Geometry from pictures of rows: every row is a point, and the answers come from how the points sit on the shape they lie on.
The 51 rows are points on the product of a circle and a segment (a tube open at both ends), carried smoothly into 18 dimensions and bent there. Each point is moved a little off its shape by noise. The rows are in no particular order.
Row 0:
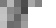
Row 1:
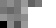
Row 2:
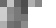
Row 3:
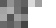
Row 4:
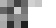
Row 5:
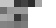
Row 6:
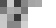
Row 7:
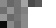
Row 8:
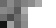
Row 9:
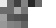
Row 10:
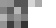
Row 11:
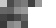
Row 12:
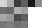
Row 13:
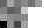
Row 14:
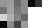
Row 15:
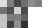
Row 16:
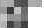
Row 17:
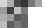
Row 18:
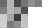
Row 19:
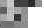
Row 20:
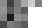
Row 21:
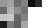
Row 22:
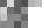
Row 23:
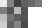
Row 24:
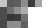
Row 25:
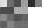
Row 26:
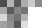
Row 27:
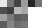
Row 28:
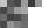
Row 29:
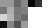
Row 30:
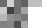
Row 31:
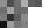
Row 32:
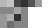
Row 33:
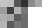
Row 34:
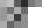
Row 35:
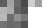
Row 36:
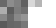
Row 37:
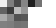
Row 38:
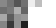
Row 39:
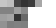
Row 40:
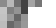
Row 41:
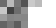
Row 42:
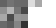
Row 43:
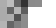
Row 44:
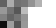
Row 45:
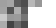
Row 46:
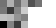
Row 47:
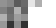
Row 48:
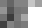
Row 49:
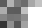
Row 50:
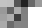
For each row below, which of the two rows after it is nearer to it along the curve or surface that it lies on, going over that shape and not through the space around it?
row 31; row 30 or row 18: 30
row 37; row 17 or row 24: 24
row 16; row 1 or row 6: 6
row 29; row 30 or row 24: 24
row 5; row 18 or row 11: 18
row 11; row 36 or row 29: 29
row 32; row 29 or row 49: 29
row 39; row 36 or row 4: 4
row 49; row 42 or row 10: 42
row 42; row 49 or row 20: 20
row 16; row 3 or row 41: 3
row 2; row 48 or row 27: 48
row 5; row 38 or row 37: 37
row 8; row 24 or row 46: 46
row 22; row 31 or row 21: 31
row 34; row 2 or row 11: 2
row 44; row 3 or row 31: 31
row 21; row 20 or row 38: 20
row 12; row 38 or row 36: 38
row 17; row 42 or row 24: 42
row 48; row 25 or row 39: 25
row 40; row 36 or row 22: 22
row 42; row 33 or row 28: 33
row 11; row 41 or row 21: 21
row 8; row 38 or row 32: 38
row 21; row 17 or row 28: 28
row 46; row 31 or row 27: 31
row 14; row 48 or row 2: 48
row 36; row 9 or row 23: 23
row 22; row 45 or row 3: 3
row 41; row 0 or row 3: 3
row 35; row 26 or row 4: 4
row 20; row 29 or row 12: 29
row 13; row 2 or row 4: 2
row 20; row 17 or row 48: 48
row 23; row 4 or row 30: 4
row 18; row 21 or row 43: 43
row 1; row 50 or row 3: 3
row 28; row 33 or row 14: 14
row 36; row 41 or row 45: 41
